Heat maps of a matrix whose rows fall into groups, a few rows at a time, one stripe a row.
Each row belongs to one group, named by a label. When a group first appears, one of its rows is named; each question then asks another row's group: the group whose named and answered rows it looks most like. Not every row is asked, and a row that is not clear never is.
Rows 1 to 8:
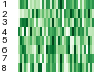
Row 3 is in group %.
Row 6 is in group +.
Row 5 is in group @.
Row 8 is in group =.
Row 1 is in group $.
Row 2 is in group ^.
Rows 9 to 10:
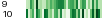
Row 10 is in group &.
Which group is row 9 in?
+
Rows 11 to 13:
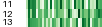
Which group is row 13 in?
%
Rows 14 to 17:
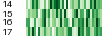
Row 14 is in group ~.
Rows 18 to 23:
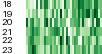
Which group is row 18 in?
^
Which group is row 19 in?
^
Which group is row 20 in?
&
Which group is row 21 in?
~
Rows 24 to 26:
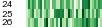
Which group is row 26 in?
^
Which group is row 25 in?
+
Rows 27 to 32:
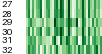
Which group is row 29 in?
+
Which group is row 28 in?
=
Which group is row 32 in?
$
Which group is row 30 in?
=
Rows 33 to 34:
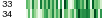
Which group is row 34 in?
^
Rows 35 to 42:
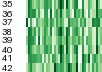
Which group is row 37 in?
&
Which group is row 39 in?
@
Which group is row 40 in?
@
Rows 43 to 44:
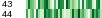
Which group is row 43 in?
@
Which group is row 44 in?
&
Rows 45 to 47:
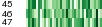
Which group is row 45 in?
%
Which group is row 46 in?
@
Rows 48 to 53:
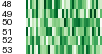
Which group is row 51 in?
&
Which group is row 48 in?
&
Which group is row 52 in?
%
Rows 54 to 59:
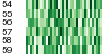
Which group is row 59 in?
&
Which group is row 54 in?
~
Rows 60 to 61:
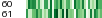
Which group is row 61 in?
~
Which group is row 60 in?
$
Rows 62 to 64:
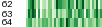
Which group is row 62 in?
+
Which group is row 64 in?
@
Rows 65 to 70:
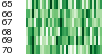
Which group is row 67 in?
=
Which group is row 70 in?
~
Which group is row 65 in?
~
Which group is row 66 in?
=
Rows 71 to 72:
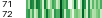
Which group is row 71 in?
%
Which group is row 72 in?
=
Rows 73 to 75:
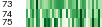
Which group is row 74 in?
&
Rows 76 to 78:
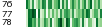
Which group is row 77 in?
%
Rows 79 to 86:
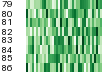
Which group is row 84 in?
+
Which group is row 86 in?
&
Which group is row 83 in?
+
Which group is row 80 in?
&
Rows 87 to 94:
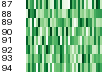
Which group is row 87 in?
&
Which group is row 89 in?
=
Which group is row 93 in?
%
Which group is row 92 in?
=
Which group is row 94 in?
$
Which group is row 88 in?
$
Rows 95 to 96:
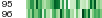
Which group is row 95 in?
~
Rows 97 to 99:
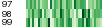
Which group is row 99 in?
=
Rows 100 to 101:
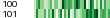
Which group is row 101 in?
^
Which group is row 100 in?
+
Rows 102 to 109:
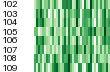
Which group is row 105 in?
^
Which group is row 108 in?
=
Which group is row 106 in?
$
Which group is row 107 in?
+
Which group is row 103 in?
$
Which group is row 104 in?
$
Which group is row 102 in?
+
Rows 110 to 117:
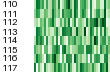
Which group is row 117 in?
&
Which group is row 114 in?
%
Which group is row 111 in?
@
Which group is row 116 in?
@
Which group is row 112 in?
^
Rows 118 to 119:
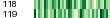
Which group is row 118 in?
@
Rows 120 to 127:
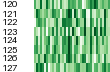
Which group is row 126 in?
@
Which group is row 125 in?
=
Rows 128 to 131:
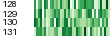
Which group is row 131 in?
+
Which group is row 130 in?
~
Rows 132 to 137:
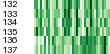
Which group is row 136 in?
^
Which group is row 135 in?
=
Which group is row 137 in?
^
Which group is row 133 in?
=
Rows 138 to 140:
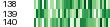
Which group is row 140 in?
&
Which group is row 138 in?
+
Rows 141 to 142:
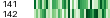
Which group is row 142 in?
^
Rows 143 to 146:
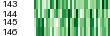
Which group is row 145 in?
%
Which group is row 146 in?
%
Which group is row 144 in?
=
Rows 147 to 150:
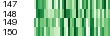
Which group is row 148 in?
+
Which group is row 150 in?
%
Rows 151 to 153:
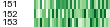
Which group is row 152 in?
^
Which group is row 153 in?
=
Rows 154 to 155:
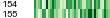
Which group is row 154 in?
@
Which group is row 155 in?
^
